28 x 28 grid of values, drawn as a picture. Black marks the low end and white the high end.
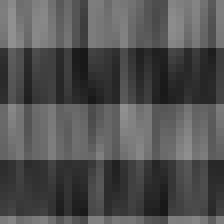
Average level on the scale: 30%. Stripes: horizontal, repeating 2 times. Ninth with the highest average: top left.
